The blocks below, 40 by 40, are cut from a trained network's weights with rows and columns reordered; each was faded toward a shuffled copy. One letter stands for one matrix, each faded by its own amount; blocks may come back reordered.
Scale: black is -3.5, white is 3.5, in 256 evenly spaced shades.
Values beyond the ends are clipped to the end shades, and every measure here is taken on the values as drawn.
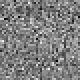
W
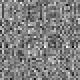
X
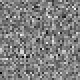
W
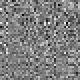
X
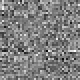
X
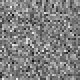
W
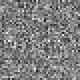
W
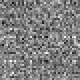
X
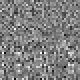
X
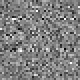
X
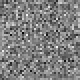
W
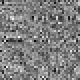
X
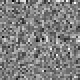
X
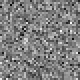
W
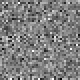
X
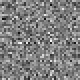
X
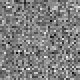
W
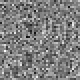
W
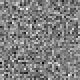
W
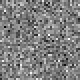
W
